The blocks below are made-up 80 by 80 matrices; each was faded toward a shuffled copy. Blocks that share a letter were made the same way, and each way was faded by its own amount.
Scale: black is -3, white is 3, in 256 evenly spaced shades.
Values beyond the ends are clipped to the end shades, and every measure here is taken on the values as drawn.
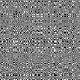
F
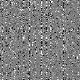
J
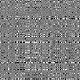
F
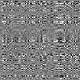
F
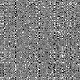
J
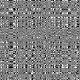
F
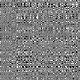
F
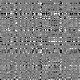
F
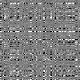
F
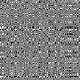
F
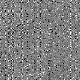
J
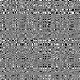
F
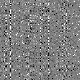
J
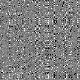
J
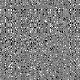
J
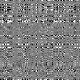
F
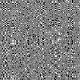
J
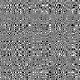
F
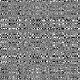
F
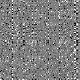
J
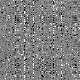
J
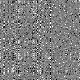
J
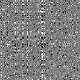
J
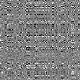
F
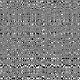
F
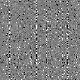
J
